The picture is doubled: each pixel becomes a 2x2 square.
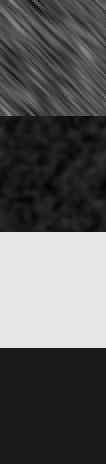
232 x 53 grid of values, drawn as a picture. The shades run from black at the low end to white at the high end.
The table splits into 4 rows of 1 panel. Panel 1,1: low, slanting down to the right. Panel 2,1: very low, blotchy, faint in contrast. Panel 3,1: very high, flat. Panel 4,1: very low, flat.
